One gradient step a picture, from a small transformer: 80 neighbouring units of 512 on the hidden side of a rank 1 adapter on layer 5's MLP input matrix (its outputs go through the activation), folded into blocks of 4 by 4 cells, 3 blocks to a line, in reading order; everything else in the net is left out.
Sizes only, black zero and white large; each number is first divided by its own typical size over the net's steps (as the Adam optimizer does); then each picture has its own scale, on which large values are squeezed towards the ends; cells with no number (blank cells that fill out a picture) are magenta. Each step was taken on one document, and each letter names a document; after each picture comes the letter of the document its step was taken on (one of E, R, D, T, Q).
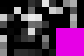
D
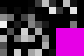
D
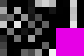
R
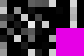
R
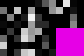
D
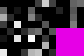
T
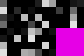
T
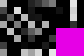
R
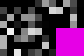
D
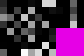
R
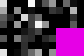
R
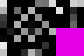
T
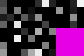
T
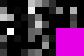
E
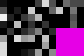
T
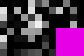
D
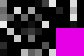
R
